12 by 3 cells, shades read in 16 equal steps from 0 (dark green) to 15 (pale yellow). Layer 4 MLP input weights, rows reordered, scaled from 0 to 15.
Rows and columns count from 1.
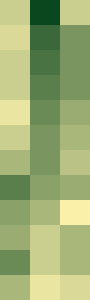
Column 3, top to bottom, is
12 7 7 7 9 10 11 9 15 10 10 13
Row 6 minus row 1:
0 7 -2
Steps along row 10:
up down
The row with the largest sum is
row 12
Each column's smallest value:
5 0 7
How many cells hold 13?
2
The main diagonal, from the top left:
12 3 7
